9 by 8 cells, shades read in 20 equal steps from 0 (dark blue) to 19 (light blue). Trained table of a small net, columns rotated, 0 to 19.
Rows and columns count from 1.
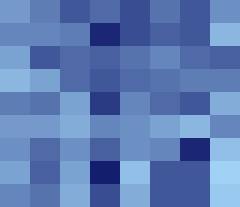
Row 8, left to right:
14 7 14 0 17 6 6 19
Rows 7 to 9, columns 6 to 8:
11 1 17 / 6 6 19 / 6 6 18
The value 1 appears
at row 2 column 4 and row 7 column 7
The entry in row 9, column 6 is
6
